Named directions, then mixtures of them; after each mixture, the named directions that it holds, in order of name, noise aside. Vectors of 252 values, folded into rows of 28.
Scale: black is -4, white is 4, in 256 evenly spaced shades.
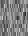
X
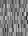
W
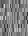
W, X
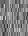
W, X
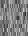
X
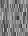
X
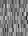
W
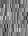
W, X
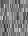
W, X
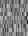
W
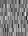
W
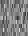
X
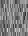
X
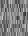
X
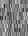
W, X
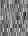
X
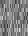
W, X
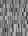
W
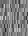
W, X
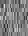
W, X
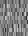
W
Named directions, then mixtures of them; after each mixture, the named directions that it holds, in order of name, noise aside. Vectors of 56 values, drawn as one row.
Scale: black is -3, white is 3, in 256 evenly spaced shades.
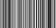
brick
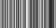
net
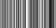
net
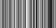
brick, net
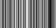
brick, net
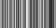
net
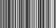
brick, net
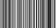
brick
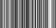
brick, net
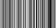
brick, net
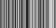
net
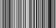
brick, net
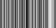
brick, net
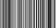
brick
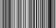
brick, net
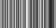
net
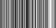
brick, net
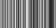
net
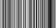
brick, net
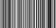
brick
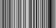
brick, net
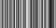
net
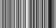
brick, net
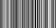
brick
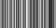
net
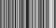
net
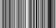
brick, net
